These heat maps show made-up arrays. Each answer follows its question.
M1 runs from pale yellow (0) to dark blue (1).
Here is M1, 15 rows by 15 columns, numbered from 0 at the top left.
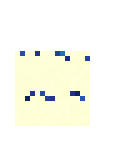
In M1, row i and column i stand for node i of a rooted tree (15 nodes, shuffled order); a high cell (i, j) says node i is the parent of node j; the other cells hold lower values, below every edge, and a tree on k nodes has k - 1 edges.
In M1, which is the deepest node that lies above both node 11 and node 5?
8
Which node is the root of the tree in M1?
0
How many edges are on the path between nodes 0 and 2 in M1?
2
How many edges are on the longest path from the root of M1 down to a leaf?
2
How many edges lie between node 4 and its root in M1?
1
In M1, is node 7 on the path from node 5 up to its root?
no
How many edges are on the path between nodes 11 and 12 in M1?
2
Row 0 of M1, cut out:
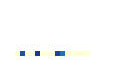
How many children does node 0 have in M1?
4
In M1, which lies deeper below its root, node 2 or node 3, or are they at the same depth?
the same depth
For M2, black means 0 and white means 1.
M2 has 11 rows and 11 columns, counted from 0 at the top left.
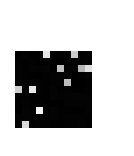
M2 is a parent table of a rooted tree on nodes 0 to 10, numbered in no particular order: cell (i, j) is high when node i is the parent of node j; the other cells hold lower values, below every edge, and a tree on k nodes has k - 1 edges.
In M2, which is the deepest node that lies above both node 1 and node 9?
2
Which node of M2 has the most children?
2
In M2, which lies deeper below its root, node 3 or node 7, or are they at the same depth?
the same depth
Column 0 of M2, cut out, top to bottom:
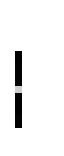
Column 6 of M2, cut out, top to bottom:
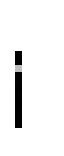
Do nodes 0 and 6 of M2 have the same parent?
no
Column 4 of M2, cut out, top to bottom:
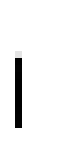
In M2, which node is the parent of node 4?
0
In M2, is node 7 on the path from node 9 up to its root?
no
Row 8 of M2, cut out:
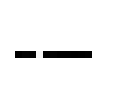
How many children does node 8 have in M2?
1
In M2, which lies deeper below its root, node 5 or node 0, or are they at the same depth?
node 0
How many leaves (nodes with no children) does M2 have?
5
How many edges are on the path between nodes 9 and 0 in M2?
3
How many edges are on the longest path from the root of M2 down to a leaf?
3
